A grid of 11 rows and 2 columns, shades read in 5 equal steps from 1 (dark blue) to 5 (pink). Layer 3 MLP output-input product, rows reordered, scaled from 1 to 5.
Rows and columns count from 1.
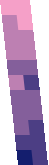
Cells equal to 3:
7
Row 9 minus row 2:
-1 -3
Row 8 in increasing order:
3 3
